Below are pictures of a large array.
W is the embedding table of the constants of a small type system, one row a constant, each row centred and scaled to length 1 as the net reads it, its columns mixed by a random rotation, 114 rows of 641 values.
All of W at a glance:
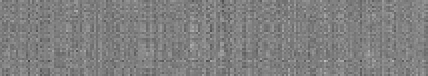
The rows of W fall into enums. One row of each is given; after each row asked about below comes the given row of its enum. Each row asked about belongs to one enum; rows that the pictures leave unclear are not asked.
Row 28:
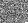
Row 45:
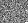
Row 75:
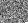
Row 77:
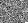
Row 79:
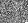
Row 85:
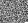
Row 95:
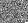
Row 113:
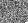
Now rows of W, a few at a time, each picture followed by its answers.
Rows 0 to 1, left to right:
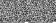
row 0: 85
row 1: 85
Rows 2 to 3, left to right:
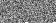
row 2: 75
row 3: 85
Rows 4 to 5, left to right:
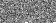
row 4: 28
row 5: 75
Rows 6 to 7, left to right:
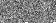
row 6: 75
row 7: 79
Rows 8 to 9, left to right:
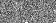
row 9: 45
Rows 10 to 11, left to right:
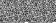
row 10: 85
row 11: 85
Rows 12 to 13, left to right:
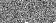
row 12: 95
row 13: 113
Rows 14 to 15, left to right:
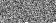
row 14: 75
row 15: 85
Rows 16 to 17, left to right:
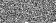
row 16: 28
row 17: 85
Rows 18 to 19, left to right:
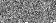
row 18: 75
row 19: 79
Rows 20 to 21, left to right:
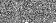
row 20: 79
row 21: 28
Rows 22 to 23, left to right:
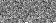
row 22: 75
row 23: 75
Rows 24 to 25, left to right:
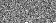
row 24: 45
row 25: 75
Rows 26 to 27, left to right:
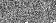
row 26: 113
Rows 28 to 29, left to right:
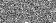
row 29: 77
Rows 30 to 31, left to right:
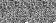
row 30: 113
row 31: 113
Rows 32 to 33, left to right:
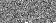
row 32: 95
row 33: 75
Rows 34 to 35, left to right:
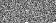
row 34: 45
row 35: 85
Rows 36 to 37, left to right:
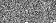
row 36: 45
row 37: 79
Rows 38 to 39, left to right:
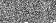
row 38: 85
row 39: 79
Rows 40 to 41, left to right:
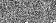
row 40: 113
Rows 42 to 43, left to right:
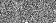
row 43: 45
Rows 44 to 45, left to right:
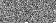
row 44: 85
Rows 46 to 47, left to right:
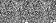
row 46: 79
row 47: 79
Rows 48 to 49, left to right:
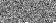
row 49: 95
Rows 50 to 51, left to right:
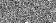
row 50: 113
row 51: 77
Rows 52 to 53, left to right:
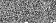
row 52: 85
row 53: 79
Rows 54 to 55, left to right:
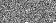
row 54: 45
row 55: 95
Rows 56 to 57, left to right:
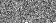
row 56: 79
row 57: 75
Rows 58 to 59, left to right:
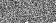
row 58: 113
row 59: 85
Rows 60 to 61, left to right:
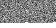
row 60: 45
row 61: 85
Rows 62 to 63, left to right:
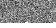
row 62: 113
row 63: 77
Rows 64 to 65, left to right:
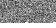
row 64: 113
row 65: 28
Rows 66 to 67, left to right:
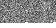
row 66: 45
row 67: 79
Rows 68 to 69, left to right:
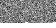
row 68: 77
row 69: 85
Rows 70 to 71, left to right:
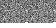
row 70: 45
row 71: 45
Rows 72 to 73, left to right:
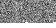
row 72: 79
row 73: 95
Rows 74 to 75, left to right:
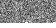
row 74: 79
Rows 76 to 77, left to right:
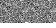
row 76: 77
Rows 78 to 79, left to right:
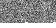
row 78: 95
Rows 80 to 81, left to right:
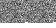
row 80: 95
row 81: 95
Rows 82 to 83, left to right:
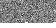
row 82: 95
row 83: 45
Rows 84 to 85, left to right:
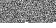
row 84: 95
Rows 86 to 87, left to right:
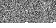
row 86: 45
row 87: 79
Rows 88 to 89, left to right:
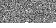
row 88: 45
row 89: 28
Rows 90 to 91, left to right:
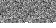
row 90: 75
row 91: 75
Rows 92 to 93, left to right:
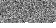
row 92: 75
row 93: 113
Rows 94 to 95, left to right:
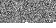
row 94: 79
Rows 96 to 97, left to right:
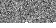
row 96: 79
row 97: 75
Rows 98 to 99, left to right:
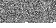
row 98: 28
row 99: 79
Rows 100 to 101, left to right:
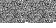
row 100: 95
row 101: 95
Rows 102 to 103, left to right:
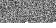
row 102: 113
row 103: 85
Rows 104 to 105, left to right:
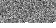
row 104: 75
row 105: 113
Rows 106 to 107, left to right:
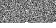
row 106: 45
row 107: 85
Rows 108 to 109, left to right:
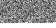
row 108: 75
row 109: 75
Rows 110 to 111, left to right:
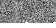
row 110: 79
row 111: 113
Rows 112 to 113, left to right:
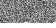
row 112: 85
